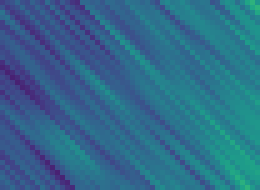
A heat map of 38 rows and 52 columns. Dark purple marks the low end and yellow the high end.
Odd rows or columns: none. Slope: up to the right. Grain: diagonal, down to the right.
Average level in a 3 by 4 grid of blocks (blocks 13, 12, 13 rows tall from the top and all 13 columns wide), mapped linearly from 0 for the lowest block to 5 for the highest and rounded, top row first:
0 1 3 4 / 0 2 3 4 / 1 2 3 5
